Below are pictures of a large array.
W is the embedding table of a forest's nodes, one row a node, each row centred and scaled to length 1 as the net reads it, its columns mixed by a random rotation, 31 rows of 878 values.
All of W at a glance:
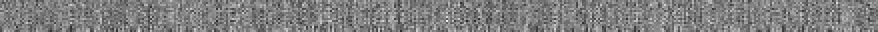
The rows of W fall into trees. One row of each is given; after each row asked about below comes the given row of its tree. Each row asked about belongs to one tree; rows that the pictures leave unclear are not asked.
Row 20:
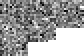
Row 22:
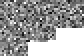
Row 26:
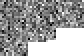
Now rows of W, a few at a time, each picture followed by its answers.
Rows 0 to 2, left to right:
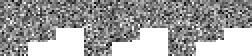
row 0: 22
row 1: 20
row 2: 22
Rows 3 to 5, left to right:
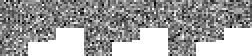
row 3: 26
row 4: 22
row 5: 22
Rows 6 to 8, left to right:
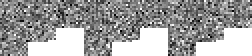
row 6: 22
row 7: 26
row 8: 20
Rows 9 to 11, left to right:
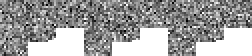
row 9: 20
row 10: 26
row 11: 26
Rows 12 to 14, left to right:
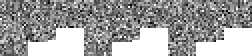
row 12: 20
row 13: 20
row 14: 22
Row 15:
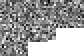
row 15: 20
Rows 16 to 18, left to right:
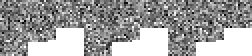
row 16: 26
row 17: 20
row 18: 22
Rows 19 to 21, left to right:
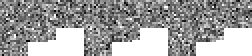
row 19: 22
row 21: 20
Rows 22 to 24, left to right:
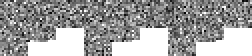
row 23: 22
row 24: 26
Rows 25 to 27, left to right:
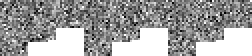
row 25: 20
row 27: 26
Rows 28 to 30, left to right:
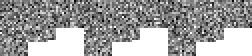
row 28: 26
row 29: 26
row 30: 26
